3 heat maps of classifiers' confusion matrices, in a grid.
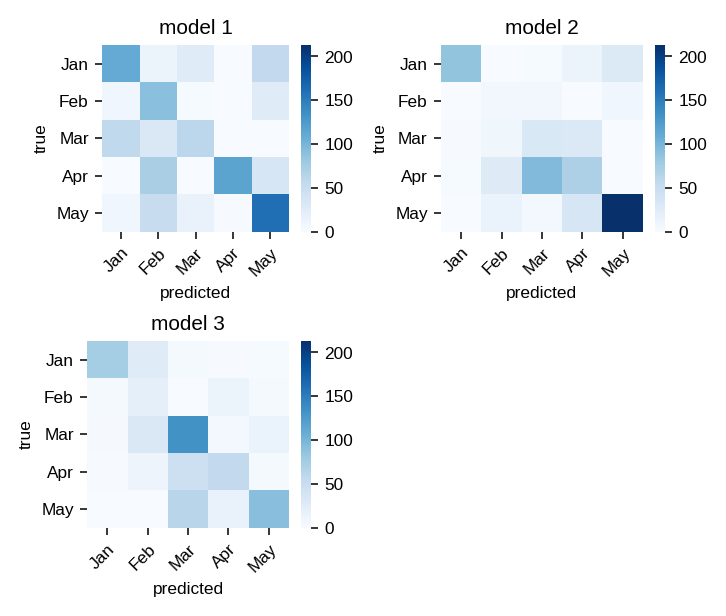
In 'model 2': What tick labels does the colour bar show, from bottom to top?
0, 50, 100, 150, 200
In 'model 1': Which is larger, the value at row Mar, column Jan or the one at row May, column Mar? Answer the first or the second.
the first
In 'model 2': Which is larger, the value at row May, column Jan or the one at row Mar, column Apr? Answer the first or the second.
the second
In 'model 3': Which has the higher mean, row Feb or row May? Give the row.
May
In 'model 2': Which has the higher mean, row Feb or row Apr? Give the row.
Apr
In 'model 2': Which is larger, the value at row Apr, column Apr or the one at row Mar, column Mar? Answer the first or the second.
the first
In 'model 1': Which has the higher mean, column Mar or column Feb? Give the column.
Feb
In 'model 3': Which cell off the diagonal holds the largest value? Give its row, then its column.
May, Mar
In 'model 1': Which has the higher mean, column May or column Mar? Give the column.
May
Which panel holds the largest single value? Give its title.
model 2
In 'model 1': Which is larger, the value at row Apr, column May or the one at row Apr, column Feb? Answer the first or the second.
the second
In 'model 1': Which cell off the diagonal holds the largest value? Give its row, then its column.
Apr, Feb
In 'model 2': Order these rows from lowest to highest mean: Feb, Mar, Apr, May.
Feb, Mar, Apr, May
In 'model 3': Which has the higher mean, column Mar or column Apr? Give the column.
Mar
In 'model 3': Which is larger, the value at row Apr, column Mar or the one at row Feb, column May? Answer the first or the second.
the first
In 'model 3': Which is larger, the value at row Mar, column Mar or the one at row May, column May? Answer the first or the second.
the first
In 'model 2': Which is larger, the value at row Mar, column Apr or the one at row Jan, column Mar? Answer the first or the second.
the first
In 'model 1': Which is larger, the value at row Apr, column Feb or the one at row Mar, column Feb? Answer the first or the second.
the first
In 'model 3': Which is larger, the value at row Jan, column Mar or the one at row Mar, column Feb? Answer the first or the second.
the second
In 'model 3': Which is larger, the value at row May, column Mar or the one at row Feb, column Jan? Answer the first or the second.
the first
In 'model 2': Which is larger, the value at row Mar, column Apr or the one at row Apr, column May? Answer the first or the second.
the first
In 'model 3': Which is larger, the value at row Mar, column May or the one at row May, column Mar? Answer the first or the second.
the second
